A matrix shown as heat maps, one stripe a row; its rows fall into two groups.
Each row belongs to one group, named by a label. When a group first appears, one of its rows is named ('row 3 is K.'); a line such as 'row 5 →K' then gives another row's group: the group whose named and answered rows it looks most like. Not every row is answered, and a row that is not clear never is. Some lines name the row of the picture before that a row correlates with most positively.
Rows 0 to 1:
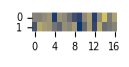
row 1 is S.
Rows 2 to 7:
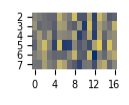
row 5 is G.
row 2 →S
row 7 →S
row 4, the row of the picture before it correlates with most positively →1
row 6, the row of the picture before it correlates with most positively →1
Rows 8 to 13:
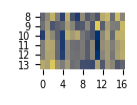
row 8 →G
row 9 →S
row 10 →G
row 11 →G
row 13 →S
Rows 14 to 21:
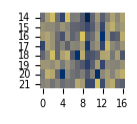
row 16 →S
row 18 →G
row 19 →S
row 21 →S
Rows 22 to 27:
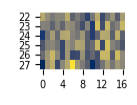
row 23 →S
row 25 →S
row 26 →G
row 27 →G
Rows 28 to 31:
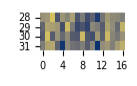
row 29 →S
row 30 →S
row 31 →G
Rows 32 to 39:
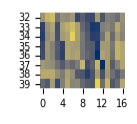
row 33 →G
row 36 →G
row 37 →S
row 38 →S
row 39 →S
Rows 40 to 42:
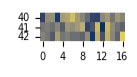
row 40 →G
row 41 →S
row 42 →S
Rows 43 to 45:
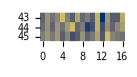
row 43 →S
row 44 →S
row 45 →S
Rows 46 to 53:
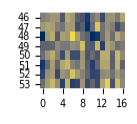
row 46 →S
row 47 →S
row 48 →G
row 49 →S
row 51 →G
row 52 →G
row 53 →G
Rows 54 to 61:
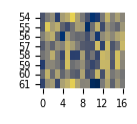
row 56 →G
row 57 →S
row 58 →G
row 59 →G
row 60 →S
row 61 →G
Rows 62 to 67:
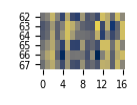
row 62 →G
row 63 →S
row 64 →S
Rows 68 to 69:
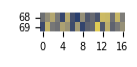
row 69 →S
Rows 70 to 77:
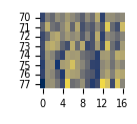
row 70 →S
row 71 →S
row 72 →S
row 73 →S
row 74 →G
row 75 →G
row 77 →G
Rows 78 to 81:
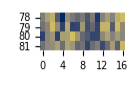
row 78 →G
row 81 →S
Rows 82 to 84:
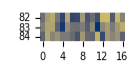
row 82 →G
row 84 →S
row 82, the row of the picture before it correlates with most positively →79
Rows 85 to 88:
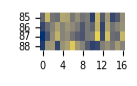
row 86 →S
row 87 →S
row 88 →G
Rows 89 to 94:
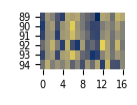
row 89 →G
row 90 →G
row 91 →G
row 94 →S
